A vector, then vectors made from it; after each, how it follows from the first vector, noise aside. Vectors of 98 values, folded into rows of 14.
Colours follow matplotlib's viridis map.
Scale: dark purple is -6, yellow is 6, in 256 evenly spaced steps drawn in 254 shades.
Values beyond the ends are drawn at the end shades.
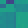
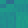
shrunk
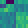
scaled up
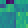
scaled up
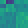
copied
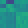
copied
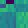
scaled up
